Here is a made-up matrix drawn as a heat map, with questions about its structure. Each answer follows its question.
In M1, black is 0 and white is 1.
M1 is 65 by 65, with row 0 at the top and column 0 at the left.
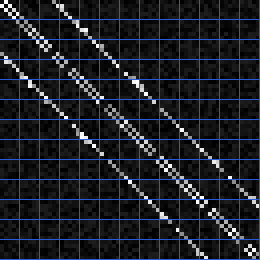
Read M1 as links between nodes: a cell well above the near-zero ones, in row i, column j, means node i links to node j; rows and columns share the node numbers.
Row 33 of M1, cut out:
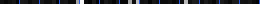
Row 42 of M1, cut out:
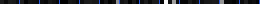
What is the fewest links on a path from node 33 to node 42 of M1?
5
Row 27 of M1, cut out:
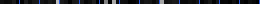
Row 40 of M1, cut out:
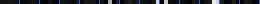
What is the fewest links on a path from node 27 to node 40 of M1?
1
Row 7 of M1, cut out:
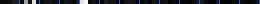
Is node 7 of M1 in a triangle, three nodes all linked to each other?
yes
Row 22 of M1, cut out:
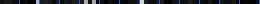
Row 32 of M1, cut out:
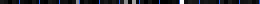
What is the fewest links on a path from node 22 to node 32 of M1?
4
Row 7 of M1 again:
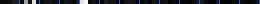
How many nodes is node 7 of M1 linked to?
4
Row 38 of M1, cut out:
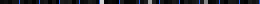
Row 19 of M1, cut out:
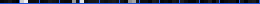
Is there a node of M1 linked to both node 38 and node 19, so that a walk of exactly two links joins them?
no
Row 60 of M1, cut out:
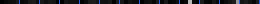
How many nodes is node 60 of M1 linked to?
2
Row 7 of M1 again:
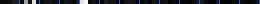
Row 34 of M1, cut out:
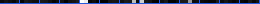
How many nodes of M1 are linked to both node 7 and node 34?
2
